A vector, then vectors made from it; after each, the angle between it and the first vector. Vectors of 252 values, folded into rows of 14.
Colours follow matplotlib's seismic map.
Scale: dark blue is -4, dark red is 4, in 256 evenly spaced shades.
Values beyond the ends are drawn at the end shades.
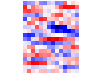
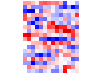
nearly opposite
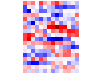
nearly opposite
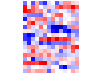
nearly parallel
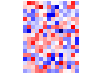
orthogonal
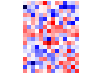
partly opposed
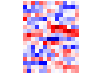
nearly opposite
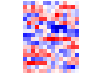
nearly parallel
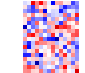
partly opposed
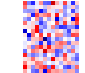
orthogonal
